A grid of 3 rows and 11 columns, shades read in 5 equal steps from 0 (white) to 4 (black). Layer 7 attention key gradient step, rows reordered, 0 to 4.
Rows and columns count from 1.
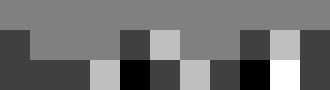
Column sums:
8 7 7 5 9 6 5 7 9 3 8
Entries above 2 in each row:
0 4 8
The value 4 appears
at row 3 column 5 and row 3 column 9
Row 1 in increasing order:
2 2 2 2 2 2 2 2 2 2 2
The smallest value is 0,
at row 3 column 10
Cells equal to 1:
4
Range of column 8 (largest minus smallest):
1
